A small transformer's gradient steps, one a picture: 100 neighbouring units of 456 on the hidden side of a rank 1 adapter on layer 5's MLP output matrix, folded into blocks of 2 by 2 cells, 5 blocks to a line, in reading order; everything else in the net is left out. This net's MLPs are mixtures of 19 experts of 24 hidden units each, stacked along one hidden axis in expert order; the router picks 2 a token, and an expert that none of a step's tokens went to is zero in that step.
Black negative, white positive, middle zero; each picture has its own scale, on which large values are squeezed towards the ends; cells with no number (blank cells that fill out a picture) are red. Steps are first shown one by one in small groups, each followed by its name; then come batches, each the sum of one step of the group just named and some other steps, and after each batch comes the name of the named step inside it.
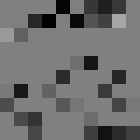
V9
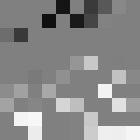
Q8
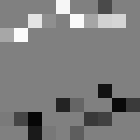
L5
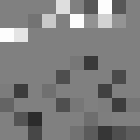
V9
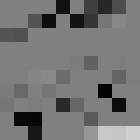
V9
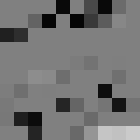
V9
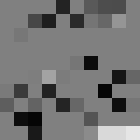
V9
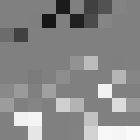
Q8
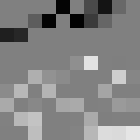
Q8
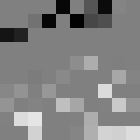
Q8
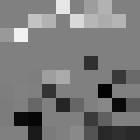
L5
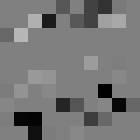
L5
